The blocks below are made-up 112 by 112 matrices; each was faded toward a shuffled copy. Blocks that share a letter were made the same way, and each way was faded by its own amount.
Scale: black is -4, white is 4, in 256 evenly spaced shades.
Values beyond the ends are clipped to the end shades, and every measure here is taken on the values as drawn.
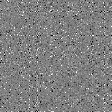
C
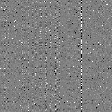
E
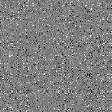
C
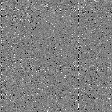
C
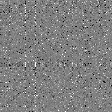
C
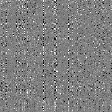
E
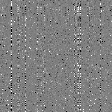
E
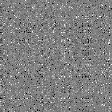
C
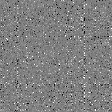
C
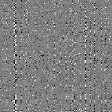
E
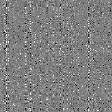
E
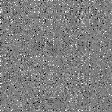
C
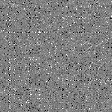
C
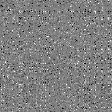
C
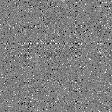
C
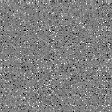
C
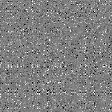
C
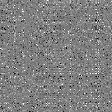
C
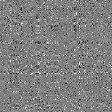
C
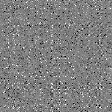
C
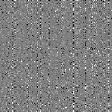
E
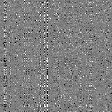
E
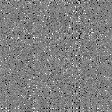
C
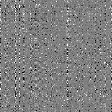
E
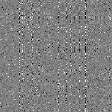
E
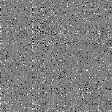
C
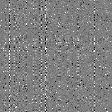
E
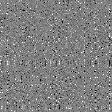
C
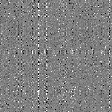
E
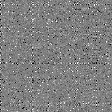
C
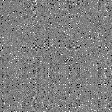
C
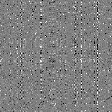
E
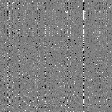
E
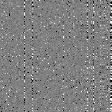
E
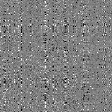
E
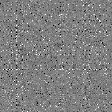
C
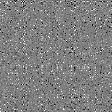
C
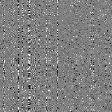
E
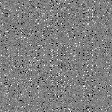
C
